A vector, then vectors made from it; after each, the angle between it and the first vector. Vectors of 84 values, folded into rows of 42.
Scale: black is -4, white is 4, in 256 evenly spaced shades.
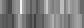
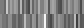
orthogonal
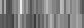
nearly parallel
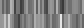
partly opposed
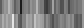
nearly opposite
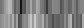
nearly opposite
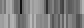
nearly opposite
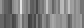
nearly parallel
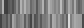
partly aligned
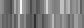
nearly parallel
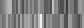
partly opposed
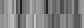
nearly opposite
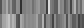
partly opposed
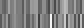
orthogonal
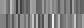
orthogonal
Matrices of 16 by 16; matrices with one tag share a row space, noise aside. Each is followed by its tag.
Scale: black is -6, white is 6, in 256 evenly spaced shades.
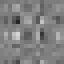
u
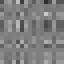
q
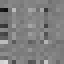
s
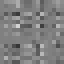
u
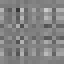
q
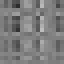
u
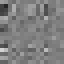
s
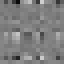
u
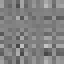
q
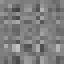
u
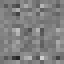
u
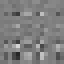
u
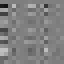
s
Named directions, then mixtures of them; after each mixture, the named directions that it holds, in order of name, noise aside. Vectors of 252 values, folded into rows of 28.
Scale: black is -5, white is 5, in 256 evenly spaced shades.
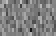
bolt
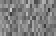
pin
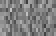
bolt, pin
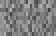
bolt, pin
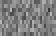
bolt, pin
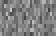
bolt, pin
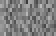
bolt, pin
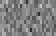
bolt, pin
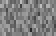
bolt, pin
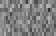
bolt, pin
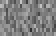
bolt, pin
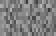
bolt, pin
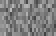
bolt, pin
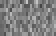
bolt, pin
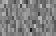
bolt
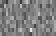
bolt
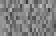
bolt, pin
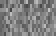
bolt, pin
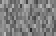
bolt, pin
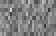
pin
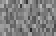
bolt, pin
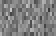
bolt, pin
